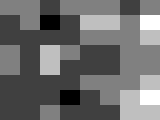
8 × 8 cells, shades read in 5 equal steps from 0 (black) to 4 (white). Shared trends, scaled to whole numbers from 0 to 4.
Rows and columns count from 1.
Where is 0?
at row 2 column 3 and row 7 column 4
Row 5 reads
2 1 3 1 1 1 2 2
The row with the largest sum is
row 2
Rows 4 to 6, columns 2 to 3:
1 3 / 1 3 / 1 1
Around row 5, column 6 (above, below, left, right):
1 2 1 2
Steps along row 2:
up down up up same down up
